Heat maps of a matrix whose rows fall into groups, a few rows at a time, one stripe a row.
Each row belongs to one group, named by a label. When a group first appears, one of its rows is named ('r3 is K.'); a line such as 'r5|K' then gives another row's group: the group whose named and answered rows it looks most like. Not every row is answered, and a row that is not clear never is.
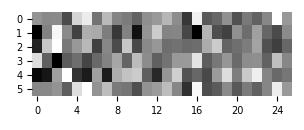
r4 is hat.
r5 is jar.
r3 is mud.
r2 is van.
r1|van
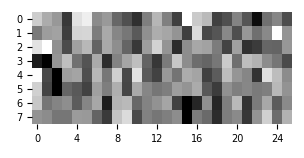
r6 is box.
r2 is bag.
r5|mud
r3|hat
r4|mud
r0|bag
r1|jar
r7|box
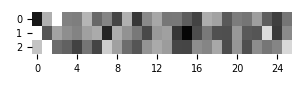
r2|bag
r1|box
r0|van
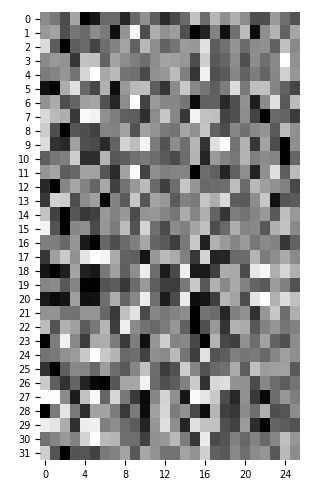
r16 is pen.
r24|jar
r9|pen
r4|jar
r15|mud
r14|mud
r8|mud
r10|pen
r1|box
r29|bag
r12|hat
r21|box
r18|hat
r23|van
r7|bag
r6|box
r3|jar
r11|box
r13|van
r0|pen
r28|van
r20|hat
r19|pen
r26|pen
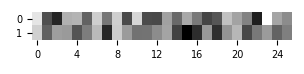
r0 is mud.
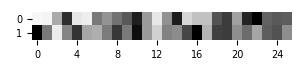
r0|bag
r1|van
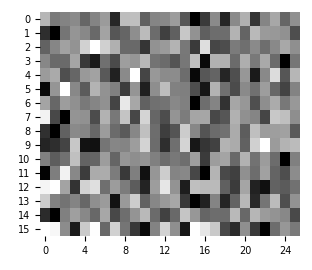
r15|bag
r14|hat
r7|mud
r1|hat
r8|hat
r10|pen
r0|box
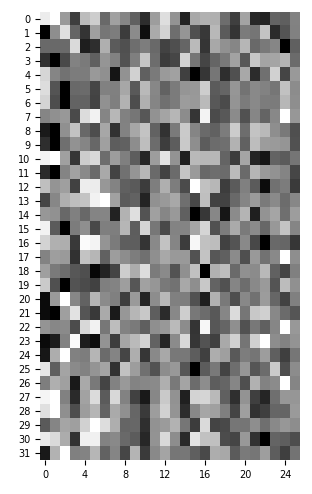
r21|hat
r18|pen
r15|mud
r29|jar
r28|bag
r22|jar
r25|box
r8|hat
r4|box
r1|van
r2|pen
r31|van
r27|bag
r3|hat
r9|hat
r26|jar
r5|mud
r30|bag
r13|jar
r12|bag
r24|van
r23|hat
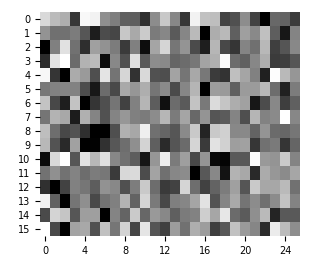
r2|van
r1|pen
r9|pen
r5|pen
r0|bag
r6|pen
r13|mud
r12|hat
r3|van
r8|pen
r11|box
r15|mud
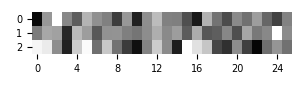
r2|bag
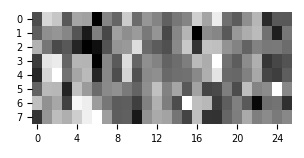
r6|bag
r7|jar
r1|pen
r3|van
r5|jar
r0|van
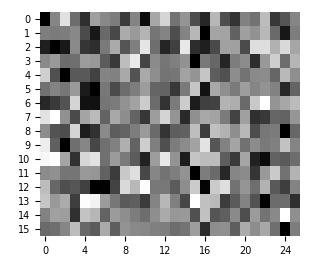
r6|hat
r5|pen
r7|bag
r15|pen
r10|bag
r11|box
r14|jar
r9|mud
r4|mud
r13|bag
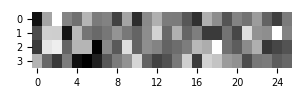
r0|van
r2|van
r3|pen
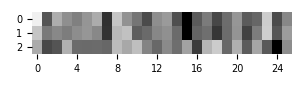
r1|box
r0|box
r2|pen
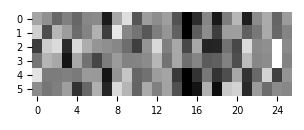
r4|box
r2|jar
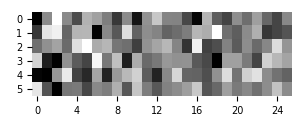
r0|van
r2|jar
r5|mud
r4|hat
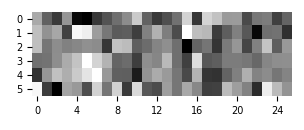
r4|jar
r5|mud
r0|pen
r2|box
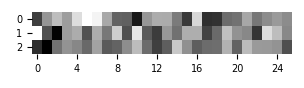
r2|hat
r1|mud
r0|jar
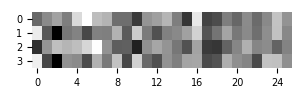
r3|mud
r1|mud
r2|jar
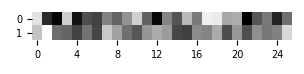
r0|pen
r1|bag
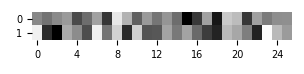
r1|mud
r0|box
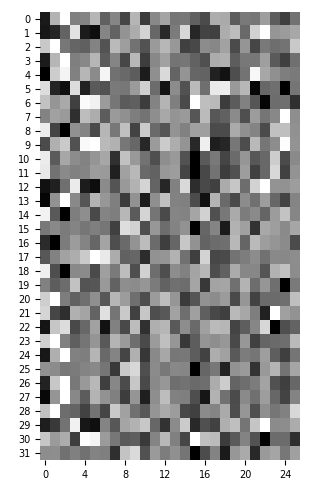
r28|bag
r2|bag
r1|hat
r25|box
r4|jar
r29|hat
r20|bag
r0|van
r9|jar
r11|box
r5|pen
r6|bag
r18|mud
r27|van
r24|van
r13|van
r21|mud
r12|hat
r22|van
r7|jar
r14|mud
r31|box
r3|van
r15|box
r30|bag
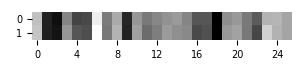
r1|mud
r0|mud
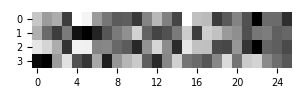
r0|bag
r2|bag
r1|pen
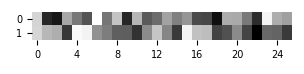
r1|bag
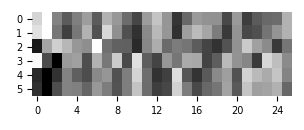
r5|hat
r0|bag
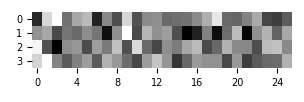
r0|van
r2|mud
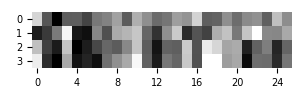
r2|pen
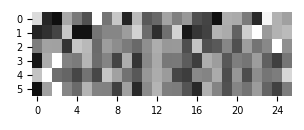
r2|jar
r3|van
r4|bag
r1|hat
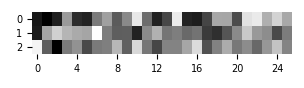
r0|hat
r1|jar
